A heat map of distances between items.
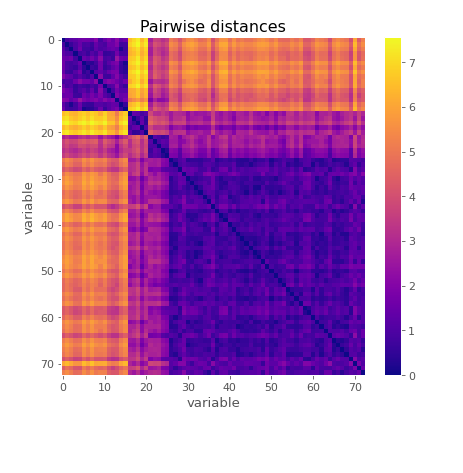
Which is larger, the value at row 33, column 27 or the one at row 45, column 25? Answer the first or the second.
the second
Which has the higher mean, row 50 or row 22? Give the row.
22
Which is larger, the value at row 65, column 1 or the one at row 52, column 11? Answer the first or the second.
the first
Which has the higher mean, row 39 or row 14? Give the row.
14
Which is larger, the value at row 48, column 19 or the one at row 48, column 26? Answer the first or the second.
the first
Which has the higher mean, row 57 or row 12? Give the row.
12
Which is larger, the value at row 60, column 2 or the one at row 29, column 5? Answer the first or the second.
the second
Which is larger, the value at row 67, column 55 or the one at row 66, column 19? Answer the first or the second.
the second
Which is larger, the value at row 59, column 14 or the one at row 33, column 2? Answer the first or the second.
the second
